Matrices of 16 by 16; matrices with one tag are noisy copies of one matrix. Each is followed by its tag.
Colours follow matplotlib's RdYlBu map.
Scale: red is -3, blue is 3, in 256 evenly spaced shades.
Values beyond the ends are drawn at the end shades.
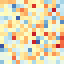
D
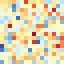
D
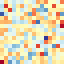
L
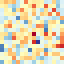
D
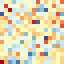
L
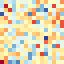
L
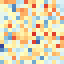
D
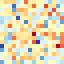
D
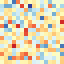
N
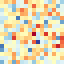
D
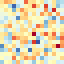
D
